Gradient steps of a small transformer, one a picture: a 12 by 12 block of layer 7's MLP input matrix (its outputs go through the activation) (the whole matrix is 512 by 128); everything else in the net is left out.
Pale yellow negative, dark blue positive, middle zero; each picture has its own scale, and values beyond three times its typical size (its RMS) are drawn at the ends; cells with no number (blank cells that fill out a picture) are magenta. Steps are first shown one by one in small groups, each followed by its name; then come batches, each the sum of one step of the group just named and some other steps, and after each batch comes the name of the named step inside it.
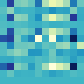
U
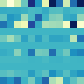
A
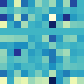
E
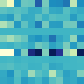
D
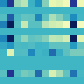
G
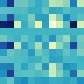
G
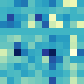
E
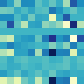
E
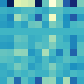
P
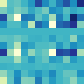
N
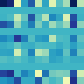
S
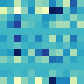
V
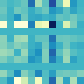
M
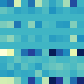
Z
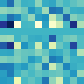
M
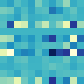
M
